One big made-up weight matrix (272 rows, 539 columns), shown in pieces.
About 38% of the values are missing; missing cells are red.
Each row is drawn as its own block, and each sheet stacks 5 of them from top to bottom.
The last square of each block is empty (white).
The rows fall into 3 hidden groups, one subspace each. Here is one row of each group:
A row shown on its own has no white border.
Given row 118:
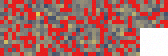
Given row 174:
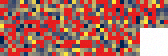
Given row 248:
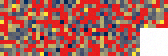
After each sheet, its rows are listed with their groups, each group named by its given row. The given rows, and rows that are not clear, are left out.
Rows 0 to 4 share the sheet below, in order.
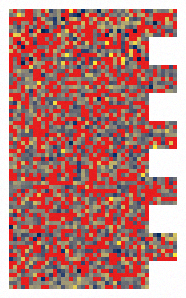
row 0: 174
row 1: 174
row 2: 248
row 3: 174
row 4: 118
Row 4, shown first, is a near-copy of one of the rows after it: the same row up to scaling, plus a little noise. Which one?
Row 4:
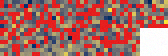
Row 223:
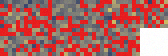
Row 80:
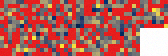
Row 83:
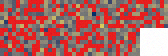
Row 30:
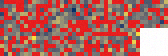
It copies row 223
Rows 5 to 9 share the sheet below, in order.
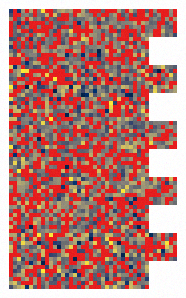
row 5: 118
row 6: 248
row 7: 174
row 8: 174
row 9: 118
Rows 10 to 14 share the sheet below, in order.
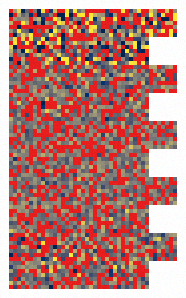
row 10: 118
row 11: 118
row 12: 118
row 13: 118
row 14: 248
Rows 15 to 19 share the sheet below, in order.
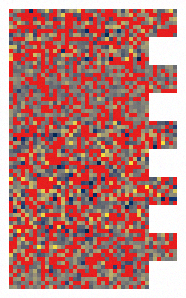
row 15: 174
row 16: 174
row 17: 248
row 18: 118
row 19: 248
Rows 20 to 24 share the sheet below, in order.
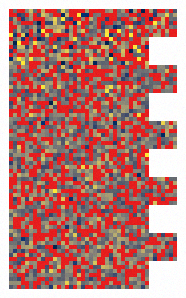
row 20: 174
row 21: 174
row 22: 118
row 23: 248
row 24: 248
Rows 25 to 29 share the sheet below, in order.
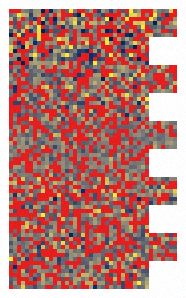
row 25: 174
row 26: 118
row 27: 248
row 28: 118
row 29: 174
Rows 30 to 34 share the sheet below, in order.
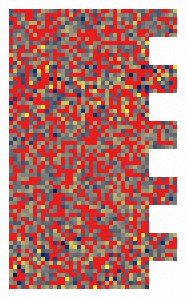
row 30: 118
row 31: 118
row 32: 248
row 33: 248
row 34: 174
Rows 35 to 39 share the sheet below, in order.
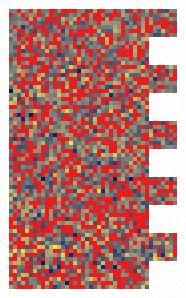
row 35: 248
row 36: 174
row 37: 248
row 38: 118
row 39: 248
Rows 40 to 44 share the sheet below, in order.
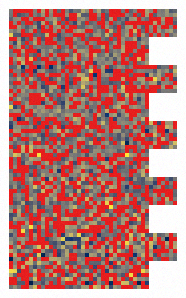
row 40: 174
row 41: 118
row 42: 118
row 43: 174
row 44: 174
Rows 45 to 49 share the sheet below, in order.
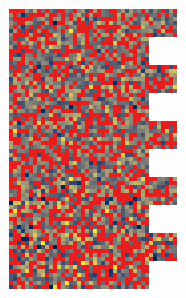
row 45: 248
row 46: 118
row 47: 118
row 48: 174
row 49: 248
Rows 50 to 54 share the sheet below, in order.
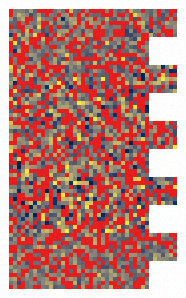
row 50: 174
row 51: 118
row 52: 118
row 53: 118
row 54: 248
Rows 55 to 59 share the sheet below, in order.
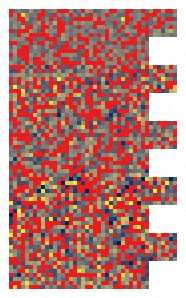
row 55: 248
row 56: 118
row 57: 118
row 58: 174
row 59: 118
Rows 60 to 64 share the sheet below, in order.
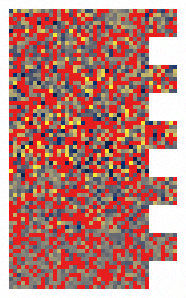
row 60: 248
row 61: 118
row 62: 174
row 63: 248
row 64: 118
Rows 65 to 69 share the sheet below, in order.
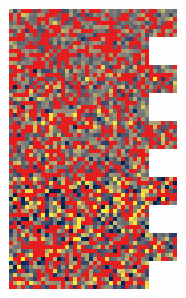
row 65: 248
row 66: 118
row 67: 118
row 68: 248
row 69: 174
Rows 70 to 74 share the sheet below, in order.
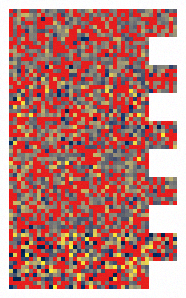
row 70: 248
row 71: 174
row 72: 118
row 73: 174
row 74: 248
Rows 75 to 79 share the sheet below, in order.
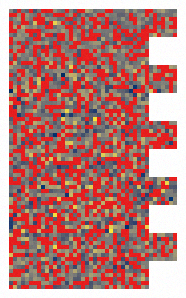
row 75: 248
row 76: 174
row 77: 248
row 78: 174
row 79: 248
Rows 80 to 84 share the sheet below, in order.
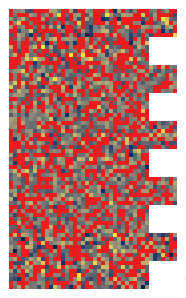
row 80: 118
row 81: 248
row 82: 118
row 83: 118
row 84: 248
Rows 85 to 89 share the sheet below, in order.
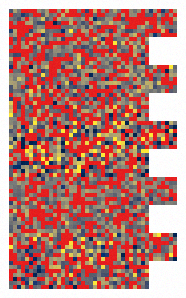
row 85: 248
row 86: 174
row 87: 248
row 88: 174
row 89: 118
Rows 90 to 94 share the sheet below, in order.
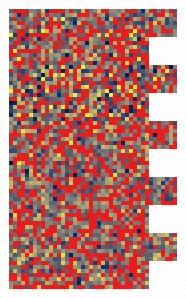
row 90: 174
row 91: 174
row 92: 118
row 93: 118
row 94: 248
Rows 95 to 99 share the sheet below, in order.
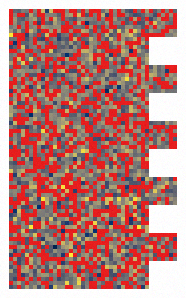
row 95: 174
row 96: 174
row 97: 248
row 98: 174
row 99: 248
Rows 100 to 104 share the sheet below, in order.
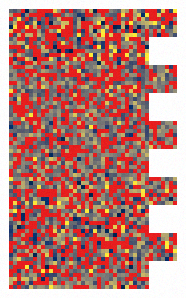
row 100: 118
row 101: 174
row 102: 118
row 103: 174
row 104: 118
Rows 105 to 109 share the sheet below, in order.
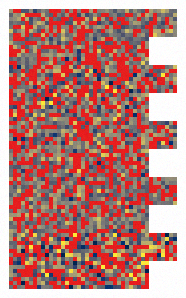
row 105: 248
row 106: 118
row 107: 248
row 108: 118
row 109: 248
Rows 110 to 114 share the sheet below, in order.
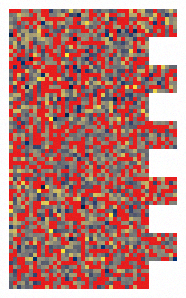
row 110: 174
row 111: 248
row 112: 174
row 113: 248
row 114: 118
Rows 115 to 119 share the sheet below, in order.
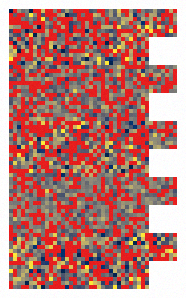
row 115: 174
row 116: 118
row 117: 174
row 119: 118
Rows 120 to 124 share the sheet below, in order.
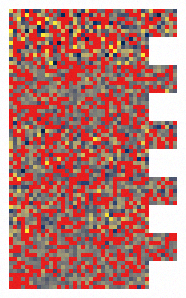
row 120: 248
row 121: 118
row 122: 248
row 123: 118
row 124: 118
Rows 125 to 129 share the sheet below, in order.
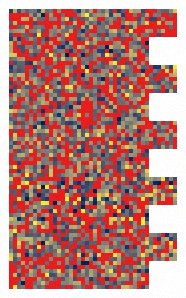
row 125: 118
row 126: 118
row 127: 118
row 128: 248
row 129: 248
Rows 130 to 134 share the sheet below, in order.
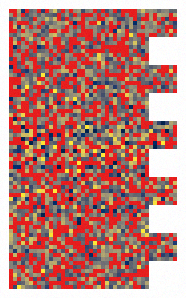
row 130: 118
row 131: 248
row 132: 248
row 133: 248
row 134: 118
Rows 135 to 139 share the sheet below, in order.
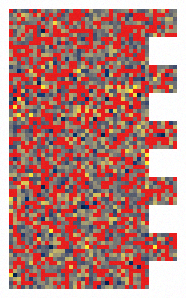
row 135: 248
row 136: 174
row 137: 118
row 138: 248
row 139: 118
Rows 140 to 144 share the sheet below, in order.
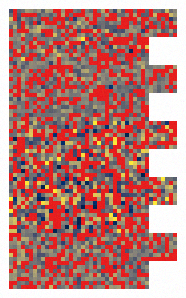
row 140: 248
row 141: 174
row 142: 248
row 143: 248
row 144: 248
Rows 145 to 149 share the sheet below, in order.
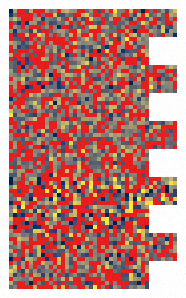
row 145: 118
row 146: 174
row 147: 248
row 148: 118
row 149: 174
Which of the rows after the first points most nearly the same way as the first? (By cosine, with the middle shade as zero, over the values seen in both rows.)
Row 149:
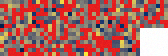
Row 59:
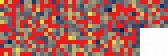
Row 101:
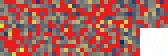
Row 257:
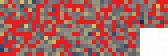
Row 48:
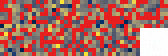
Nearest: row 48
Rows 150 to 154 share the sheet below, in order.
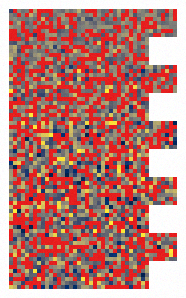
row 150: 174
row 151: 174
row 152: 118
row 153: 174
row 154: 118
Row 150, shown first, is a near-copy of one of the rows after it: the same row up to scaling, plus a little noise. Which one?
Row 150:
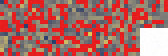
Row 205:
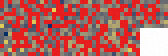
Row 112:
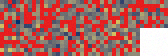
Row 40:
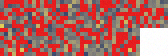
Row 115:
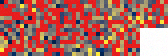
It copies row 115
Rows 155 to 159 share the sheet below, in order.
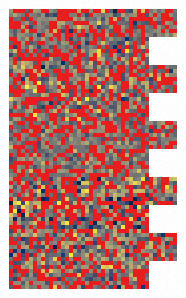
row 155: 118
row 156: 174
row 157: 174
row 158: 174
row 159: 248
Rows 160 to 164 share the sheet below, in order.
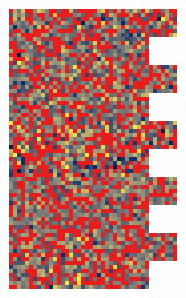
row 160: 118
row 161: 248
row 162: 174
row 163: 174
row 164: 248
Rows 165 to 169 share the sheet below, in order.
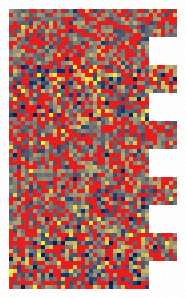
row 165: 248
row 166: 118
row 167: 174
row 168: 248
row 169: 174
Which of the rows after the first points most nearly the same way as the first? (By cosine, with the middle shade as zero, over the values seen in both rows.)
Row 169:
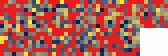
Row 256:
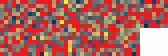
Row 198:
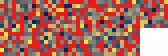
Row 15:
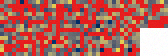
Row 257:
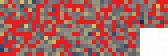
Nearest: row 15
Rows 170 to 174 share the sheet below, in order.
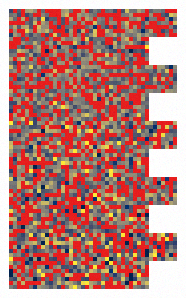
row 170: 248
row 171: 174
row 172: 174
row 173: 248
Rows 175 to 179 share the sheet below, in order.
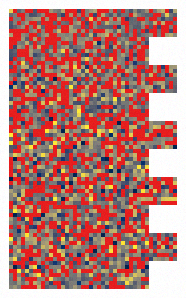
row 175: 174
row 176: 248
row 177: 118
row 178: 118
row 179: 118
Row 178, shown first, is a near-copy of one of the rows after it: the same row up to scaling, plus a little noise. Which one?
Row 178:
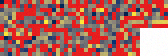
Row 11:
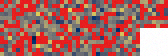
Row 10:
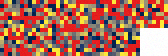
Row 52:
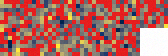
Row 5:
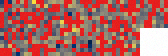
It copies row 10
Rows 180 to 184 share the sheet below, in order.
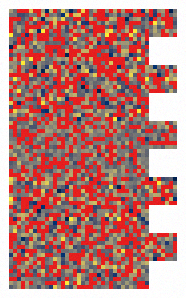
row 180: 174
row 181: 118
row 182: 174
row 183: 118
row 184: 248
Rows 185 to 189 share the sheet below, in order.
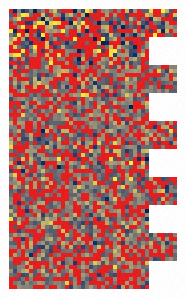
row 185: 248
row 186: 248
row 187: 248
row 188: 118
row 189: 248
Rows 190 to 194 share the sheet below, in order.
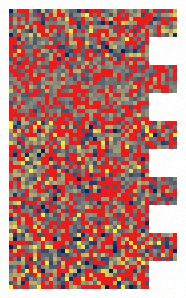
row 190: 118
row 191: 174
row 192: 118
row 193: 118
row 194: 118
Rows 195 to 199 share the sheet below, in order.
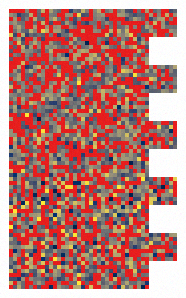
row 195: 174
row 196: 118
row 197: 248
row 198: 174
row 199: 248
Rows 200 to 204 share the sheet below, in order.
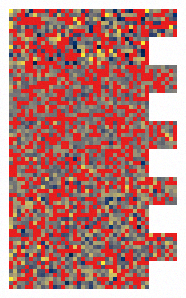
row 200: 118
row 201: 248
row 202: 118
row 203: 174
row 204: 248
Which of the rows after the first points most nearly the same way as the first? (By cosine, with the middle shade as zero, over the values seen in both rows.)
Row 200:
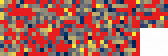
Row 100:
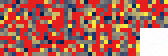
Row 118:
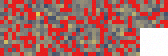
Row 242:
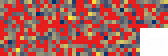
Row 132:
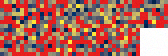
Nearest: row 242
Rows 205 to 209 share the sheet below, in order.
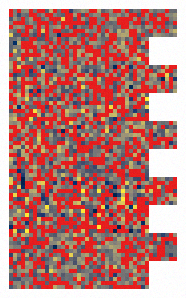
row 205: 174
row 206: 118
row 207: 174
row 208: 118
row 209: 248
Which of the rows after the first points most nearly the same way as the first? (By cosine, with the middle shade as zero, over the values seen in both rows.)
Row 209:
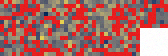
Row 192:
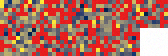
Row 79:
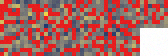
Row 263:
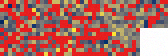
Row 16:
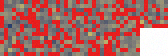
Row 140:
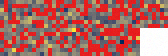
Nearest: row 263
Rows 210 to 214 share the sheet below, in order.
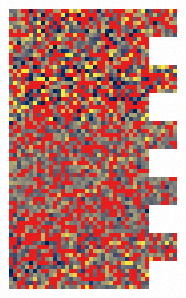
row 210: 174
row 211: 248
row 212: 174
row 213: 118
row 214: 118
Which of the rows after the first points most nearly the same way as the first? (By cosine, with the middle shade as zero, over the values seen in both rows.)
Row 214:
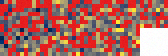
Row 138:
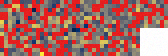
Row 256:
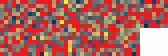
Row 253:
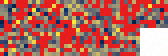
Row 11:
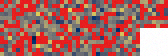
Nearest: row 253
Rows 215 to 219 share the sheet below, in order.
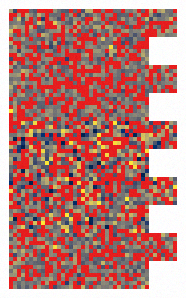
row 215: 248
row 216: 248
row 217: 248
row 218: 118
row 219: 248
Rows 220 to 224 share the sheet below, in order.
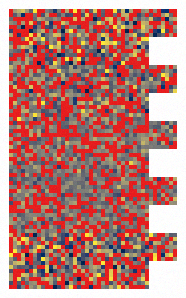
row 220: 248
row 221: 118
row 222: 248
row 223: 118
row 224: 248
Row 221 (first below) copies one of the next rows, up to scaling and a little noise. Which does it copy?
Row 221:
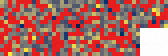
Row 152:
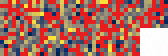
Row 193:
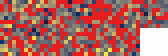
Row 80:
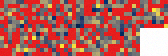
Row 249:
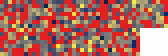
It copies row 80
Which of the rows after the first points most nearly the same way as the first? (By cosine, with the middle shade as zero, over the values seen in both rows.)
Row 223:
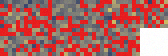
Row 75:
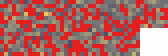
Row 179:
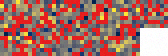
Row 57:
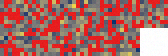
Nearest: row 75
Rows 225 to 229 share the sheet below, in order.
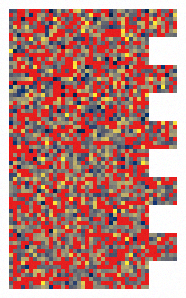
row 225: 118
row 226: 248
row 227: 118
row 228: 248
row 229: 118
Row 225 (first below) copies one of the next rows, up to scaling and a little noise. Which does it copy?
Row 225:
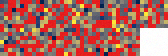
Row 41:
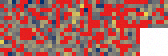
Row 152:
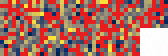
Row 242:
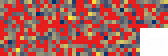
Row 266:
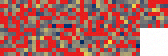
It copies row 41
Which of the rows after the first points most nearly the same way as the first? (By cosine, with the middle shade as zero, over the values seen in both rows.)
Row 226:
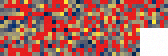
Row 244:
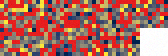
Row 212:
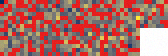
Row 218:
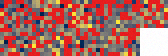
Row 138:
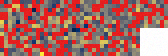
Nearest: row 218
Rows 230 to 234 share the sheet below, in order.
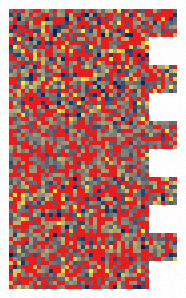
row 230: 118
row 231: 248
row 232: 118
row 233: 248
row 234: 118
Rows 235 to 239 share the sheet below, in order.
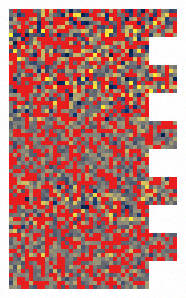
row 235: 174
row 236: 118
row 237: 118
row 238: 248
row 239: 174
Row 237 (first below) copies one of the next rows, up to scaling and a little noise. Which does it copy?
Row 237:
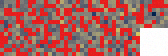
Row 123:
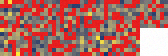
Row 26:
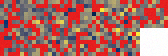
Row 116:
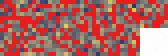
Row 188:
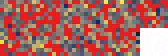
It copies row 26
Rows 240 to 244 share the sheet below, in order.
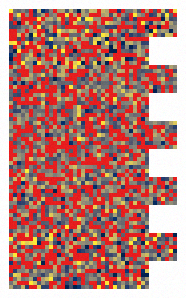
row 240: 174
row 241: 248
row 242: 118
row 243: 248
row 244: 118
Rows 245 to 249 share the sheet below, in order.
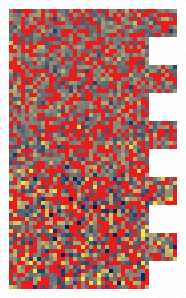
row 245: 118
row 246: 118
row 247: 174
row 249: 118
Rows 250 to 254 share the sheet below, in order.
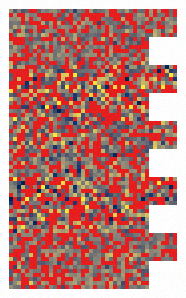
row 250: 248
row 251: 248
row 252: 248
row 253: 248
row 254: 174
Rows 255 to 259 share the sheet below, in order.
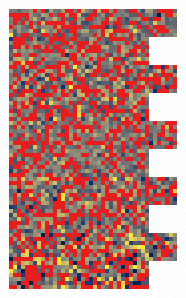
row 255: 174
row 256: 248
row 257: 174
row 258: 118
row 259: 174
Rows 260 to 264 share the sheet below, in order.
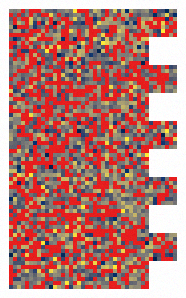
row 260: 248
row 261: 174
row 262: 118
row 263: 248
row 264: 248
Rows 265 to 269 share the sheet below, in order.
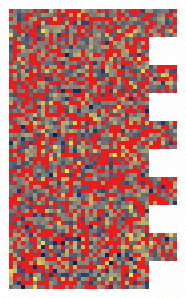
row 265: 174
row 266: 118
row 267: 248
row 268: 118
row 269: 174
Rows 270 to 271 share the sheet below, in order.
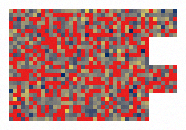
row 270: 118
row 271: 174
